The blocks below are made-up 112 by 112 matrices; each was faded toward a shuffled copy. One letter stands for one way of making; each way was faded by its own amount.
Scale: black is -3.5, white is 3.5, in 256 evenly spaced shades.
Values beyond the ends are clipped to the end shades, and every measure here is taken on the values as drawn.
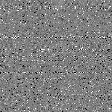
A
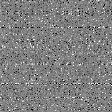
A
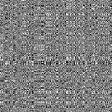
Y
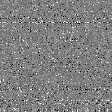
A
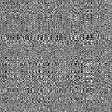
Y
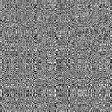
Y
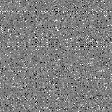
A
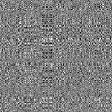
Y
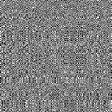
Y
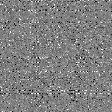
A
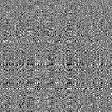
Y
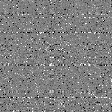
A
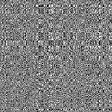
Y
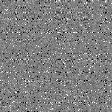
A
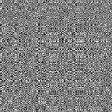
Y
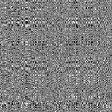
Y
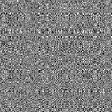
Y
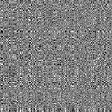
Y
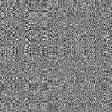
Y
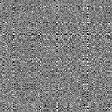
Y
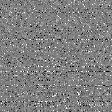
A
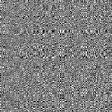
Y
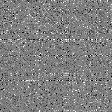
A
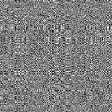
Y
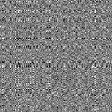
Y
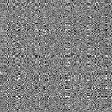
Y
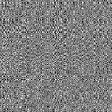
Y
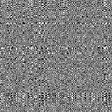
Y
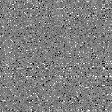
A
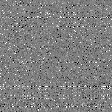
A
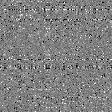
A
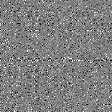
A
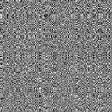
Y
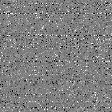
A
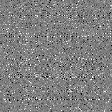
A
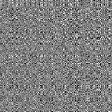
Y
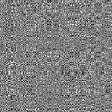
Y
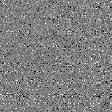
A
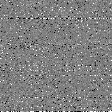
A
